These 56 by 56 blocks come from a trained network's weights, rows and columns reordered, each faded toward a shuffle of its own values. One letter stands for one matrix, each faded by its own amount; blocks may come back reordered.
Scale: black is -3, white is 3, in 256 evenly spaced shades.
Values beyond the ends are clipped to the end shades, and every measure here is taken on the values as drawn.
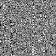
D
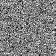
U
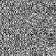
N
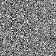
D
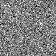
U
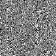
D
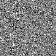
D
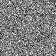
U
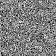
U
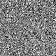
U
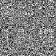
N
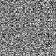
N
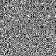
N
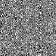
D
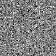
D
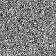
U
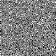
D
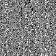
D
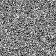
U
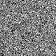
U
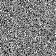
U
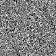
U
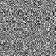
N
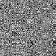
N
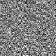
N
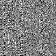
D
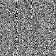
D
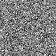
U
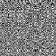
N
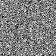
U
